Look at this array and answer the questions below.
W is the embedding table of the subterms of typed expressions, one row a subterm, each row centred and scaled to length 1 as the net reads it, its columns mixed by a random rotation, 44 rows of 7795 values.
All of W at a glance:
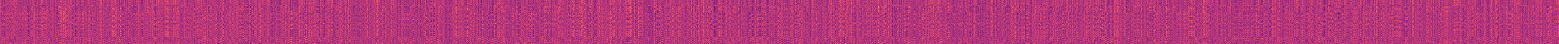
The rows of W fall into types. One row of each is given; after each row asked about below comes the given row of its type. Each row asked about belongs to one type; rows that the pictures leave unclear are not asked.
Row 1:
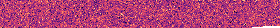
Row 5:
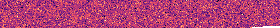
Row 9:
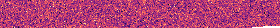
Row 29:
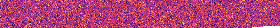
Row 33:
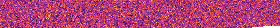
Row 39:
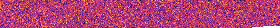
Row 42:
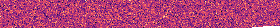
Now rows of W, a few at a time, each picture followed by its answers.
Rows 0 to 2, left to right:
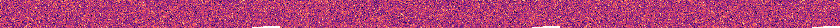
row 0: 29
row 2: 29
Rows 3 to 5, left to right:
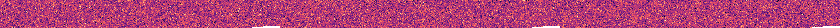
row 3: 9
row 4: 29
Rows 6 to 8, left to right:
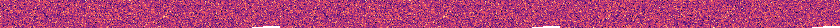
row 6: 42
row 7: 42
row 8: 33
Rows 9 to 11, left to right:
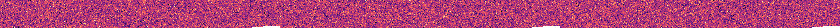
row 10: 42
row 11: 39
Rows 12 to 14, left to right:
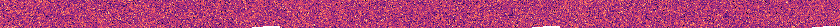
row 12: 42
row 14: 1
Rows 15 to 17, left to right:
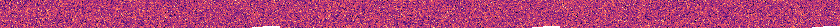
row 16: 33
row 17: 9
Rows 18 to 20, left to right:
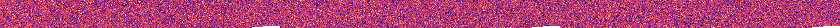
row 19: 5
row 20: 33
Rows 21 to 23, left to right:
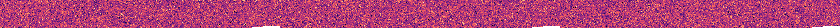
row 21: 1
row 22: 29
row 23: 42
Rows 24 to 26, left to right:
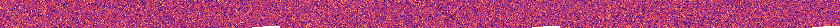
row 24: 39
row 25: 29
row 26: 33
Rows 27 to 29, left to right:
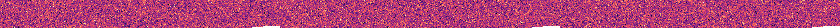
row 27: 9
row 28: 39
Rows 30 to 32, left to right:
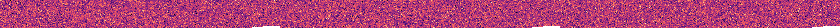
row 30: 5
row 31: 33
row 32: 9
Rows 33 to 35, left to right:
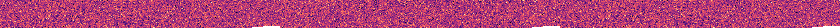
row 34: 1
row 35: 33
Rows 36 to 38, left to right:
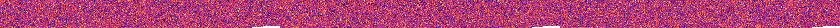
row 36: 9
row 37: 39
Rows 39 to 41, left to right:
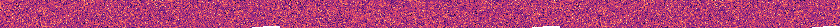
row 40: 5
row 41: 39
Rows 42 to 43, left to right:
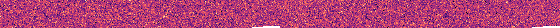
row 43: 1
